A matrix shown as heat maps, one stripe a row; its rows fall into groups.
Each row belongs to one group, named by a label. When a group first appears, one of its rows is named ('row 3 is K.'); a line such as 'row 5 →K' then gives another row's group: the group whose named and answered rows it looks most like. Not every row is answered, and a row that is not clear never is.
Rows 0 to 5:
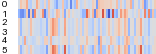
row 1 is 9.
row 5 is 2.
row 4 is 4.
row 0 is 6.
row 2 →2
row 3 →2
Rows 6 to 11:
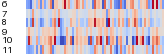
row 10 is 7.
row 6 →9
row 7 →4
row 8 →4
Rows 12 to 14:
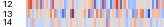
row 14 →4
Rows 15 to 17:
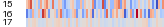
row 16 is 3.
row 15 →6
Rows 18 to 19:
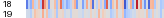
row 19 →3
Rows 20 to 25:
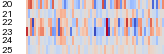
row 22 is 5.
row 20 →6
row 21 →2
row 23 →5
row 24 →2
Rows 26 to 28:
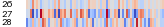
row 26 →4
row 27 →5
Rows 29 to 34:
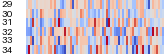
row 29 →7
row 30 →5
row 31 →4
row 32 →9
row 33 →5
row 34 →7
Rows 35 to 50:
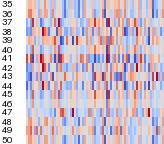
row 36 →6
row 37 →4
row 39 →7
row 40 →4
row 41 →5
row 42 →3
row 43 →9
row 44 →3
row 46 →4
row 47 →2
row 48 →6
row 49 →6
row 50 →6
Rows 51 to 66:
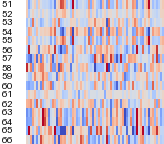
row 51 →2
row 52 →2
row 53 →4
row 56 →7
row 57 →9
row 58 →5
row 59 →3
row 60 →9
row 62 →6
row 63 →3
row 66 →5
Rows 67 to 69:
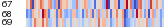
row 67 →5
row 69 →3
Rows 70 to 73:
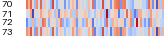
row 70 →6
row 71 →5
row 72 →3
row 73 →6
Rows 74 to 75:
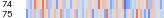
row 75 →3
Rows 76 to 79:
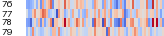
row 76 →9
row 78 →9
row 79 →4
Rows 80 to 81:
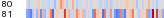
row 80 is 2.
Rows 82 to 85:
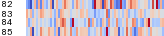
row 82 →9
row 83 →5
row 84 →2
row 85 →5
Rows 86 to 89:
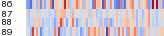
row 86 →9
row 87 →2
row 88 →2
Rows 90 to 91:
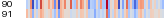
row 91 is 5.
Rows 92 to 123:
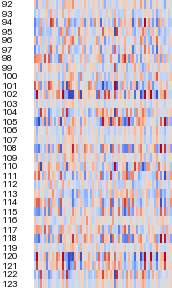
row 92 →2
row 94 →3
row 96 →2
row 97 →3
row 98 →6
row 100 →2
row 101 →5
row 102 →7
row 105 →9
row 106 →2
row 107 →2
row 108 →9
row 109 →2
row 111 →6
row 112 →3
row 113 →6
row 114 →6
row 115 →9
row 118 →9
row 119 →2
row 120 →7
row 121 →7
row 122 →4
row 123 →4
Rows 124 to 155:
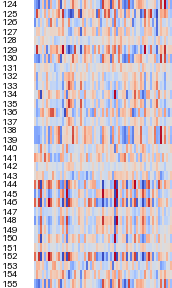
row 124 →9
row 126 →3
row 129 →7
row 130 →9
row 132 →2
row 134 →5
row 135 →2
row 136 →3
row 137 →2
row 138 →9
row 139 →9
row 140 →4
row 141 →6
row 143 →6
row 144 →5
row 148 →4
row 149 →4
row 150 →5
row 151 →4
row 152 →5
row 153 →6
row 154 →7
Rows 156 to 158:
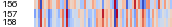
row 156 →5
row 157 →4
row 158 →4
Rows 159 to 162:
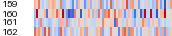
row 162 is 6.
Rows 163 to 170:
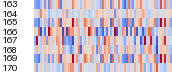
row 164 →4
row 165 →9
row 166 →5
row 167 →7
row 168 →7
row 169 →9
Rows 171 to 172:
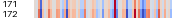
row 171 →5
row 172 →5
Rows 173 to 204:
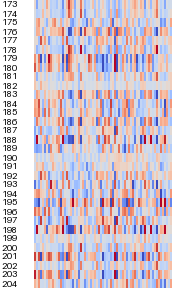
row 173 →2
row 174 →2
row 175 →6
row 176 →7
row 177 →4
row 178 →2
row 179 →5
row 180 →5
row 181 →2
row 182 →4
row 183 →7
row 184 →6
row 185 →6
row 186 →7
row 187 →4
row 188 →7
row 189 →9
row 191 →6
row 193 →3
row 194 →6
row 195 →9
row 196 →6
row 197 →4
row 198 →7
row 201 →5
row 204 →6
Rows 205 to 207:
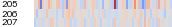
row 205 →5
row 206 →2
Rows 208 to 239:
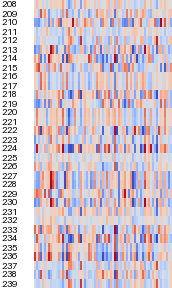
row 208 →7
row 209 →4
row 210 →9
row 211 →2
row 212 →2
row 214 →5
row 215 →6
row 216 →4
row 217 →4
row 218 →7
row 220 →7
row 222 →5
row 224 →7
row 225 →3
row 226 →5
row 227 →3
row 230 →3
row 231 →7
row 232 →3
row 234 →7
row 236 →5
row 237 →2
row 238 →4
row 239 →2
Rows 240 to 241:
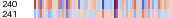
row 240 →5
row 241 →4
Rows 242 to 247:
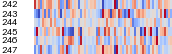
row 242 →5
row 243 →9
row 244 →3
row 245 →7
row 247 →4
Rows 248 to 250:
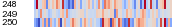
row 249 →4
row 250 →9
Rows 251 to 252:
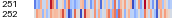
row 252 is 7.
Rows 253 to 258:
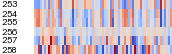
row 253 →9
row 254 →6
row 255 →6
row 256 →3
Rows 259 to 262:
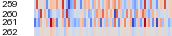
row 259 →7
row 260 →4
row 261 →3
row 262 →3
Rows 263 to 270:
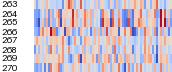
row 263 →2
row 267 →7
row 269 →7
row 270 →9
